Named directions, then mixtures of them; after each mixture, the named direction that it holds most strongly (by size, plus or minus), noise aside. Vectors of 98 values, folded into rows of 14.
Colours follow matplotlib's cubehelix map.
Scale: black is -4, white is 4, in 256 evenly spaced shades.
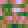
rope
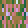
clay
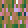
clay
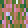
clay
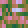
rope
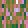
clay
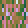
clay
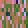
clay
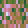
clay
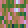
rope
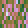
clay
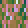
clay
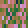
clay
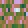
rope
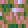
rope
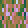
clay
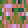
rope
